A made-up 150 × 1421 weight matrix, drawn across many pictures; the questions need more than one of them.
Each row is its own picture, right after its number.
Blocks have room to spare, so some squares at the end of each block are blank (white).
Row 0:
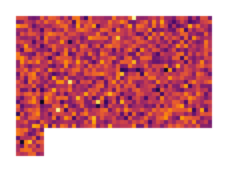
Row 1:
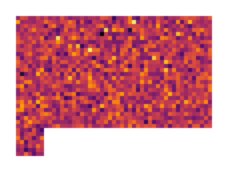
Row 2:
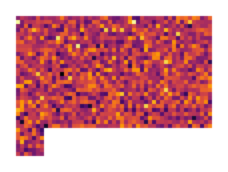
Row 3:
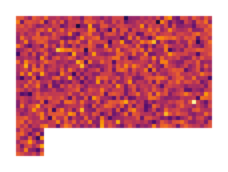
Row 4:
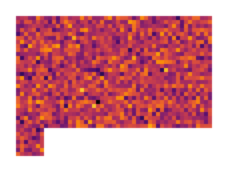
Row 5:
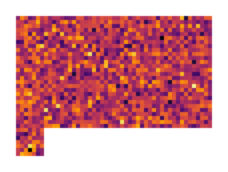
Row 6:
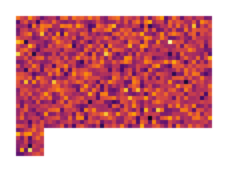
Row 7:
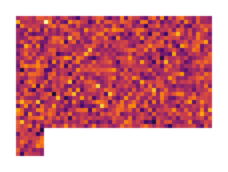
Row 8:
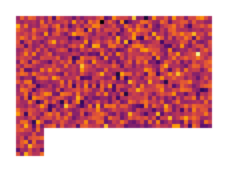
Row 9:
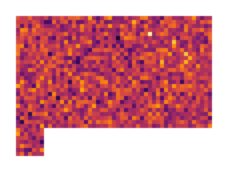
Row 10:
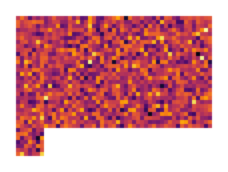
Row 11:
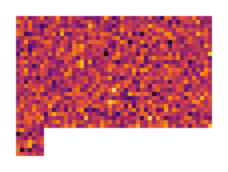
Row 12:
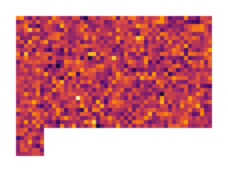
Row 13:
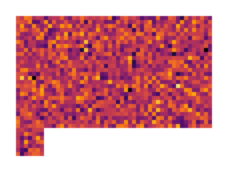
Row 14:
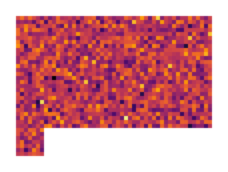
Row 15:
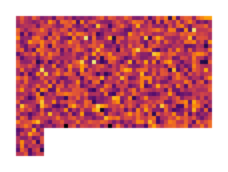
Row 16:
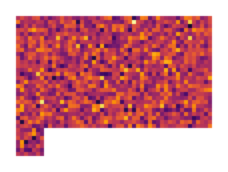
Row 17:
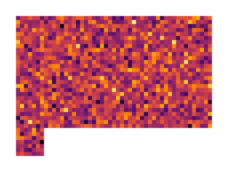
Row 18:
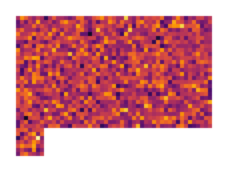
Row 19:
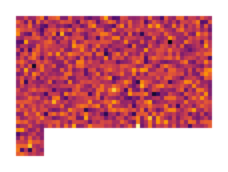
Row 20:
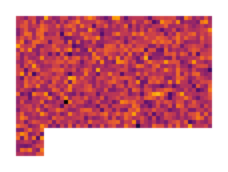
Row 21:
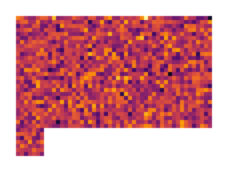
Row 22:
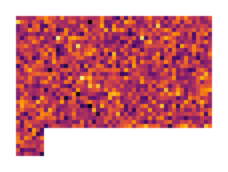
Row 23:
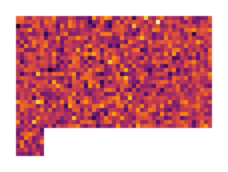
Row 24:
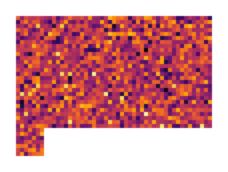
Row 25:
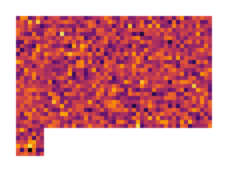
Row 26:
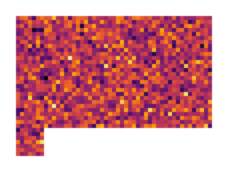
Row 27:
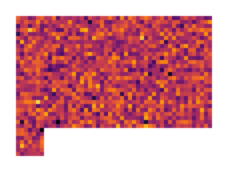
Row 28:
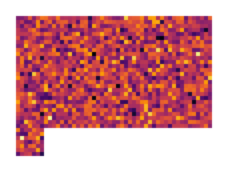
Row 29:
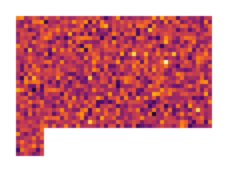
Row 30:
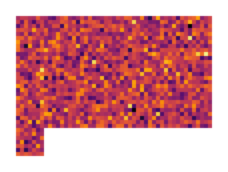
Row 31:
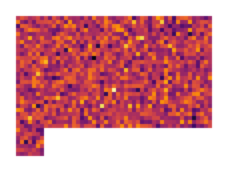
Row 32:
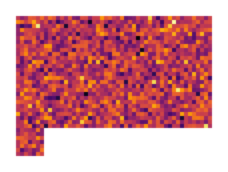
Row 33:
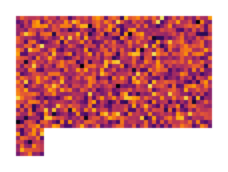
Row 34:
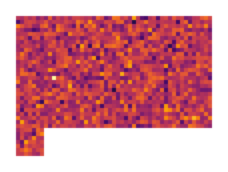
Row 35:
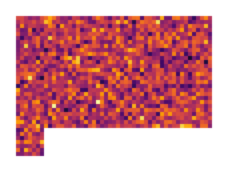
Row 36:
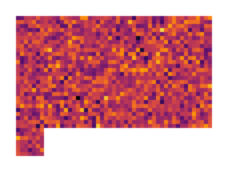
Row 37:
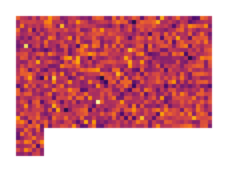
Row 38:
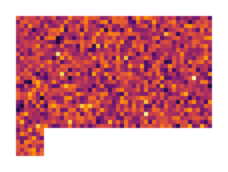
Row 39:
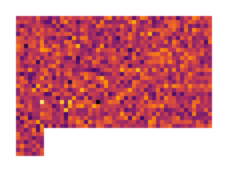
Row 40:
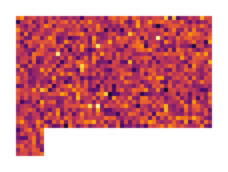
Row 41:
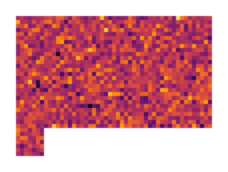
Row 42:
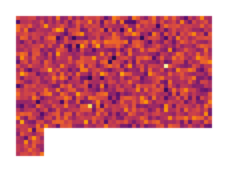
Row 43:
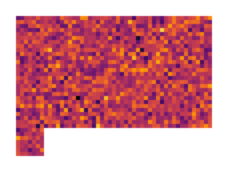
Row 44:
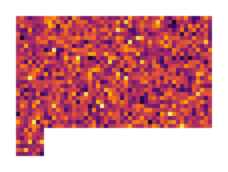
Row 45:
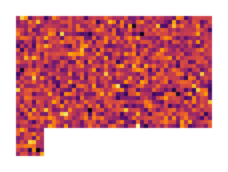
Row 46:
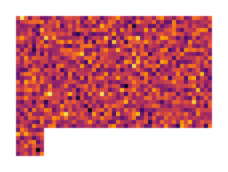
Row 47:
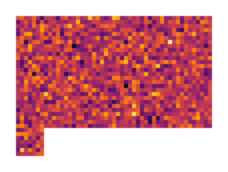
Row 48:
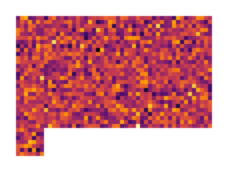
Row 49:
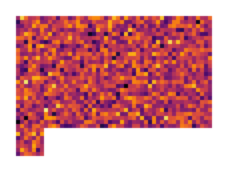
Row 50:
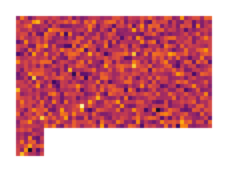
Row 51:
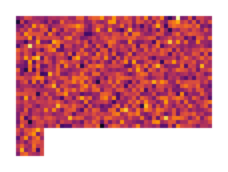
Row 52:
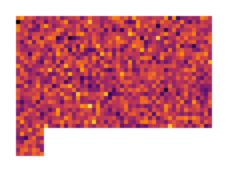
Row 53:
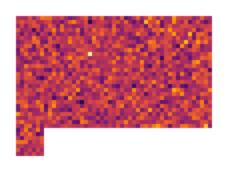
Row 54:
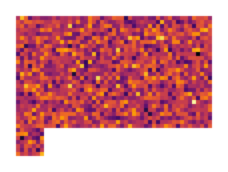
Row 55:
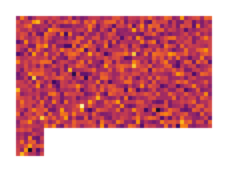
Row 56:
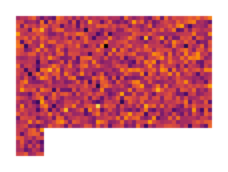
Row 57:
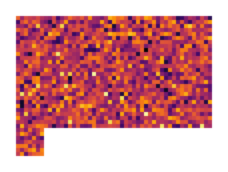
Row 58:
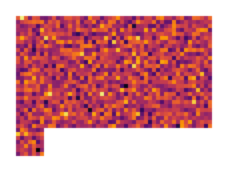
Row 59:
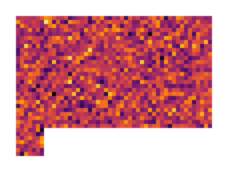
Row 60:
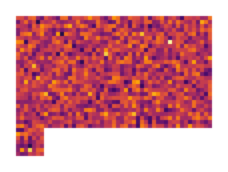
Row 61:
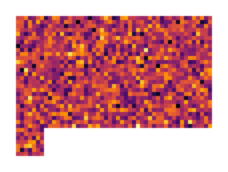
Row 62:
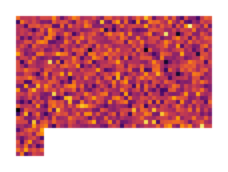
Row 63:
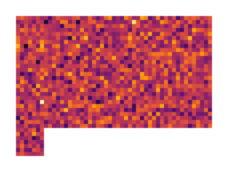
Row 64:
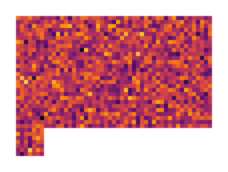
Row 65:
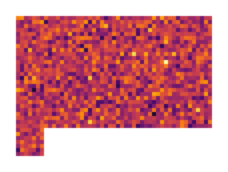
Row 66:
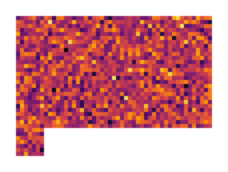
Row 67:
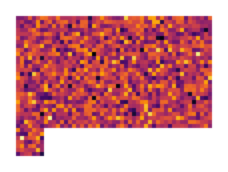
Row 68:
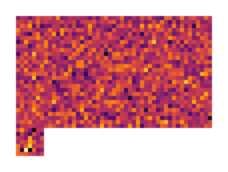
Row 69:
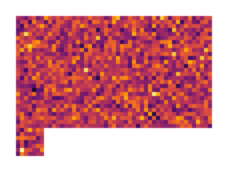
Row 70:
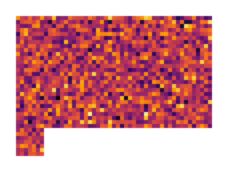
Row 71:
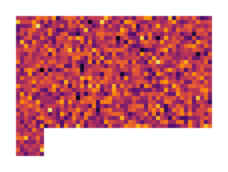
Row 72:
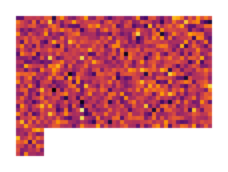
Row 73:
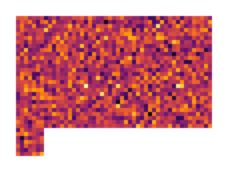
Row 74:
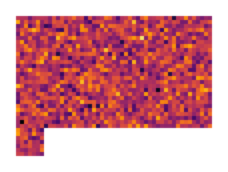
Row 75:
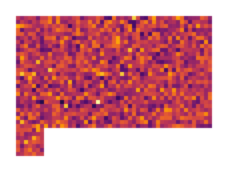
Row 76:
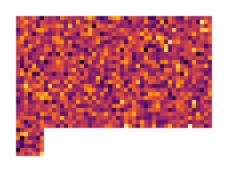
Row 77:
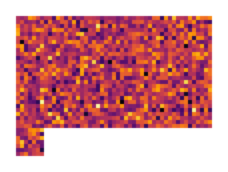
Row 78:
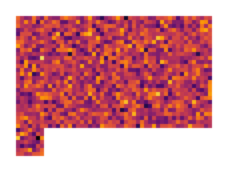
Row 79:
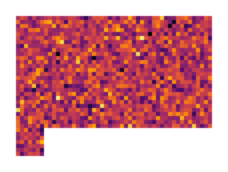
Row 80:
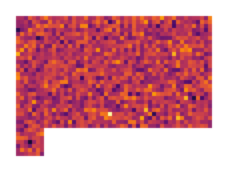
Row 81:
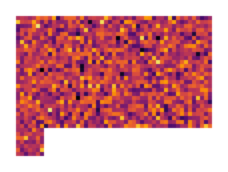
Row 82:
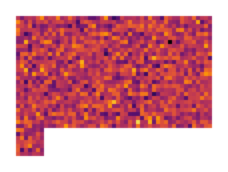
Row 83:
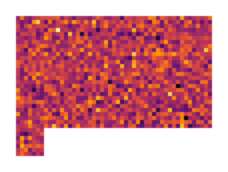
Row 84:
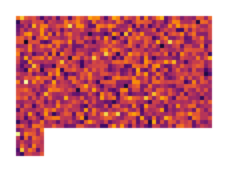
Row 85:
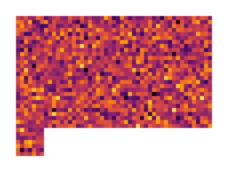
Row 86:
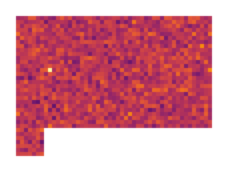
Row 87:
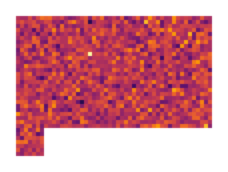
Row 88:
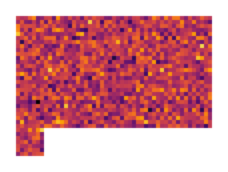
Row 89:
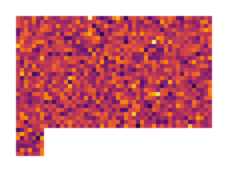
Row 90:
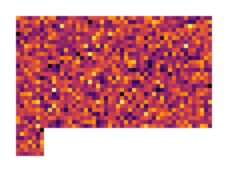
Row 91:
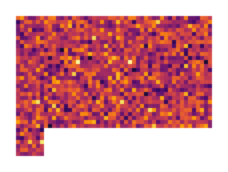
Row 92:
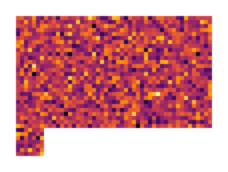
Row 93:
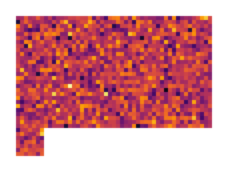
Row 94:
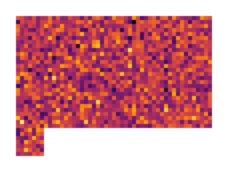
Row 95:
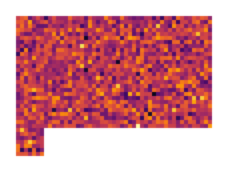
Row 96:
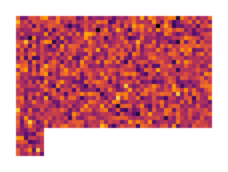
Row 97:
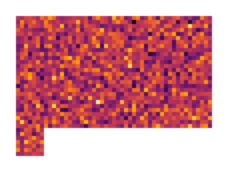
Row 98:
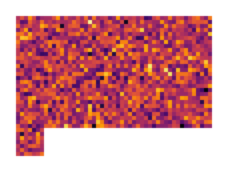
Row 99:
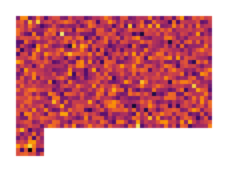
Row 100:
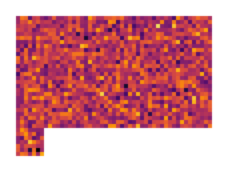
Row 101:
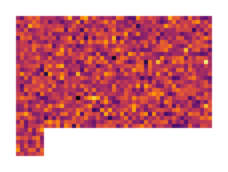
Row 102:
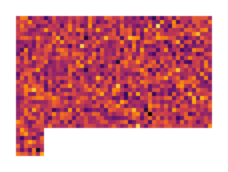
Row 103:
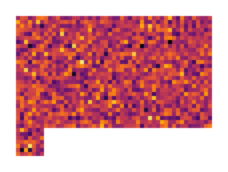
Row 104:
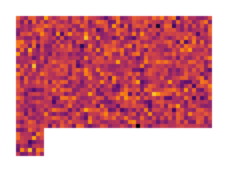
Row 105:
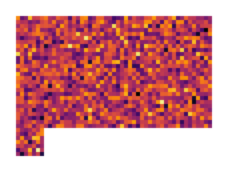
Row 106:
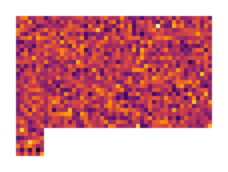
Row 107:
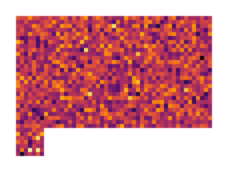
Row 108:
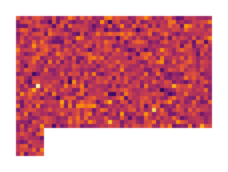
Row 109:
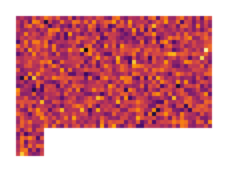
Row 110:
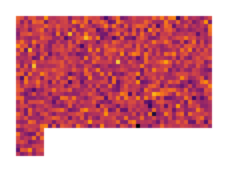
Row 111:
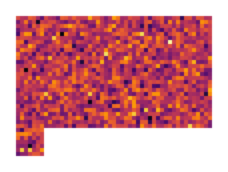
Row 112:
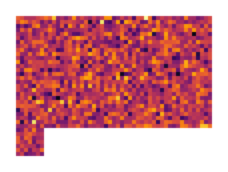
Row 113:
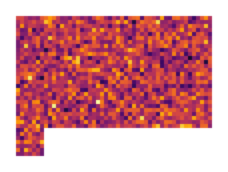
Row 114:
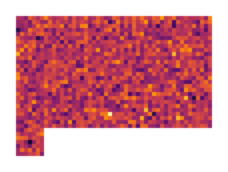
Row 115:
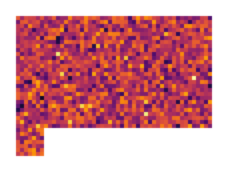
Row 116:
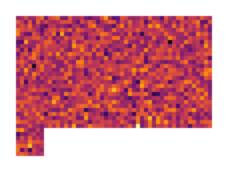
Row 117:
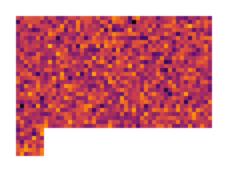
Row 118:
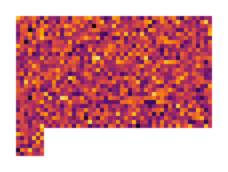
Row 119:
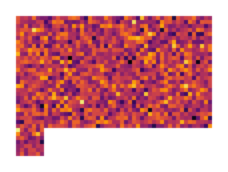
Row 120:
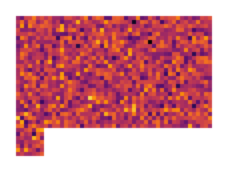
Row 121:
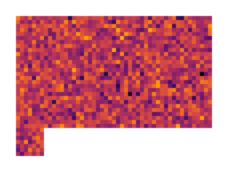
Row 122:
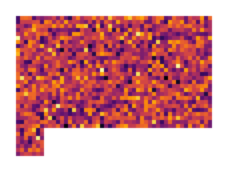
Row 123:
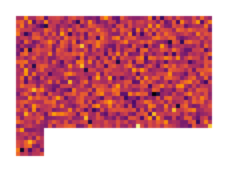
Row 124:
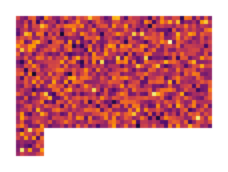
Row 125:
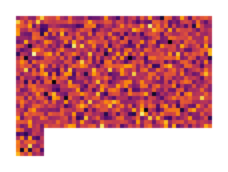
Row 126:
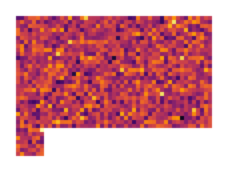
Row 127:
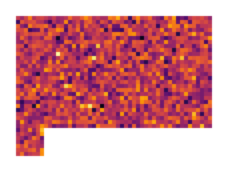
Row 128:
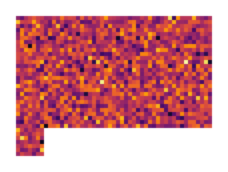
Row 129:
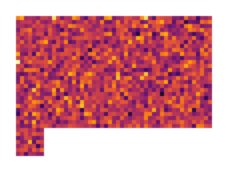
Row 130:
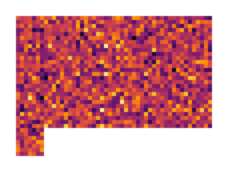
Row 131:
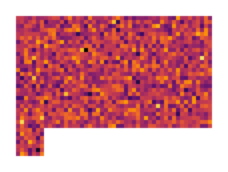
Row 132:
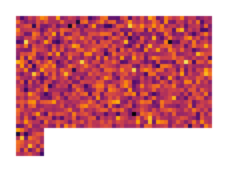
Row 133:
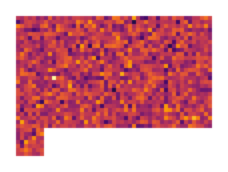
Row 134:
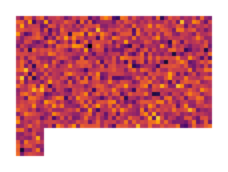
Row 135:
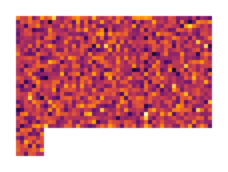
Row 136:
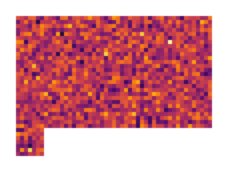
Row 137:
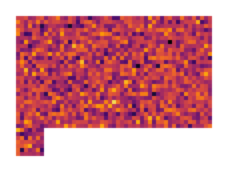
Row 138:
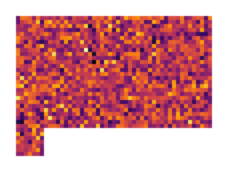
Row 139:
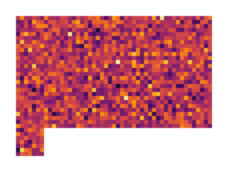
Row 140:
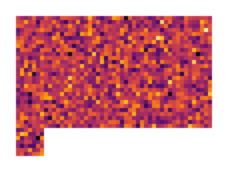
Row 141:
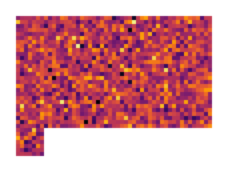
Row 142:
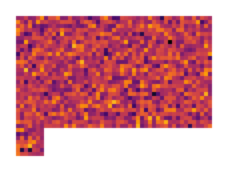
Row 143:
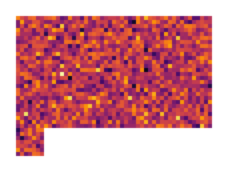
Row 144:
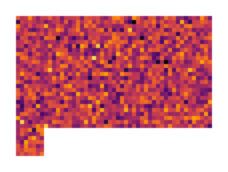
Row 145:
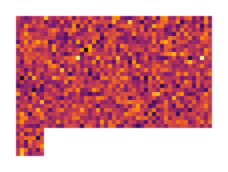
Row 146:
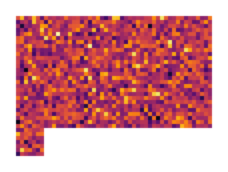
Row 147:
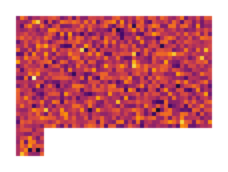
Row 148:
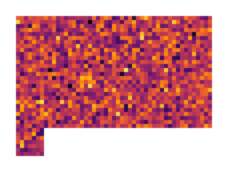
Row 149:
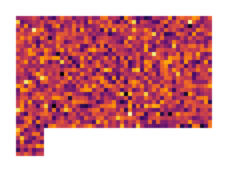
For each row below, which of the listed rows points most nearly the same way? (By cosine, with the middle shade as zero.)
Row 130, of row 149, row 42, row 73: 42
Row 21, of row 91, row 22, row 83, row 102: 91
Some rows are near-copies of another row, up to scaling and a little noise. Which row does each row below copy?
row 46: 58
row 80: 114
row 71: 81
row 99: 25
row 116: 19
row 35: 113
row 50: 55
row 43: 36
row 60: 136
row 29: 65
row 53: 87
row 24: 57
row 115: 38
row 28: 67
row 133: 34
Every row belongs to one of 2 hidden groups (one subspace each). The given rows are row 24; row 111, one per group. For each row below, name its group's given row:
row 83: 111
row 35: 24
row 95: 111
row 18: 111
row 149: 24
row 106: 111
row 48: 111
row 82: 111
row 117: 24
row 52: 24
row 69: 111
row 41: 24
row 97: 24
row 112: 24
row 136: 111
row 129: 24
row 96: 111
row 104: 111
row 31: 24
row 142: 111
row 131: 111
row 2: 24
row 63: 24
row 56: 24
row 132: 111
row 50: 111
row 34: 24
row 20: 111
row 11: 111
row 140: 111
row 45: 111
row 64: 111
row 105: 111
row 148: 24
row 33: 111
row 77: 24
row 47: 111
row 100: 111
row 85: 111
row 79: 24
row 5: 111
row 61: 111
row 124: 111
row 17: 24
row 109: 111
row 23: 24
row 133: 24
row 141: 24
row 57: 24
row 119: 24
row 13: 111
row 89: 111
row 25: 111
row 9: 24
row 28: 111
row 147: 111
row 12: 24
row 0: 24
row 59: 24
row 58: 111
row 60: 111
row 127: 24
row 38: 24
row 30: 24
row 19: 111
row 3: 111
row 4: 24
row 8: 24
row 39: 24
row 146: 111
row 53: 24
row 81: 24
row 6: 111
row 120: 24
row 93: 24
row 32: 24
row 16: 24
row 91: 24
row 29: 111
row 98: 24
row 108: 24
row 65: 111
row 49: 111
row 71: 24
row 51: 111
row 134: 111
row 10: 111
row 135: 24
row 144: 24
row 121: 111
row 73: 111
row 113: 24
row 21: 24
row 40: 24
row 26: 24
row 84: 111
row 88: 24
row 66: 24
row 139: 111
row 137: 111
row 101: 24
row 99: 111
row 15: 24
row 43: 24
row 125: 111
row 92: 111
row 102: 111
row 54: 111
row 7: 24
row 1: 24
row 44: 24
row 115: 24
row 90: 24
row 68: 111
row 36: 24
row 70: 24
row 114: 111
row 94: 24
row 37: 24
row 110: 111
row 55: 111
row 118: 111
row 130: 24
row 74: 24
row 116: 111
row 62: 24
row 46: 111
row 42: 24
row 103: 111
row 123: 111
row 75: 24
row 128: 24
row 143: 24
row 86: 24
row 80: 111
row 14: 24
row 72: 24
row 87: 24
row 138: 111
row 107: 111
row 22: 24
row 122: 111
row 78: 111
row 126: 24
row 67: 111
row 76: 111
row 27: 24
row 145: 111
